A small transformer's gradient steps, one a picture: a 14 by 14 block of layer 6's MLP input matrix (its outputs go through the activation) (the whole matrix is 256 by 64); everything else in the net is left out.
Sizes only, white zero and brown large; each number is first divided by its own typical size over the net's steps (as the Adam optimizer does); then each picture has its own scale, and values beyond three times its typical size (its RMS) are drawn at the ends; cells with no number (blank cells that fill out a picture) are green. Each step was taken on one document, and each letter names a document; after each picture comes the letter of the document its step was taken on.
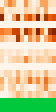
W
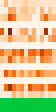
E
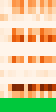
E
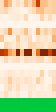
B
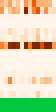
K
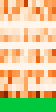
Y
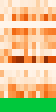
W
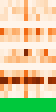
W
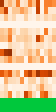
Y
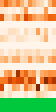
Y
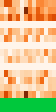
Y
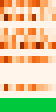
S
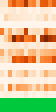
W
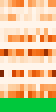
E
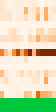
B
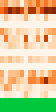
Y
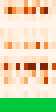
K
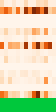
K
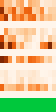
S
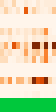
K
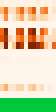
S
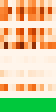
S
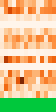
Y
